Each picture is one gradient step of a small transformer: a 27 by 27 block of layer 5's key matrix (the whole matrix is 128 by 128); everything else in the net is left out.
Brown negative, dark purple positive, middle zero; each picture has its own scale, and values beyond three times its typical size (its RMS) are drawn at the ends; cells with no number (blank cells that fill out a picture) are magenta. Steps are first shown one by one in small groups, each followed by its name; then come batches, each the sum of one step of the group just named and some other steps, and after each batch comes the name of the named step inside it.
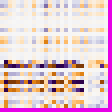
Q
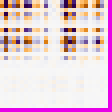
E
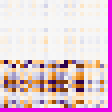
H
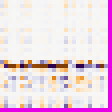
Q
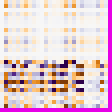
Q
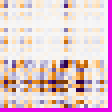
E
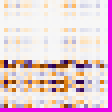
Q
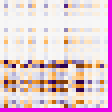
H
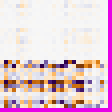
H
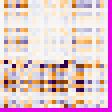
H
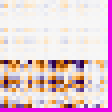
H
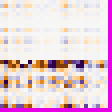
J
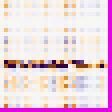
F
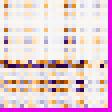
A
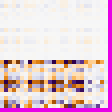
J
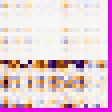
J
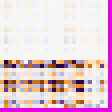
A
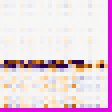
F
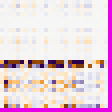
J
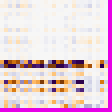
A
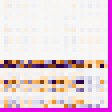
A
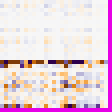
J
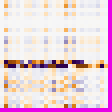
F
